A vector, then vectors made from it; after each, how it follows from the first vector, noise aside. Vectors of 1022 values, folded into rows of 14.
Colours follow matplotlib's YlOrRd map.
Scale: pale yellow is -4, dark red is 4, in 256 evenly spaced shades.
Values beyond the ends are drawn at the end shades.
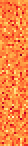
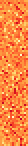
sign-scrambled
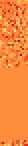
partly zeroed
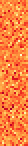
sign-scrambled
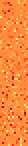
partly zeroed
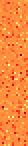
partly zeroed
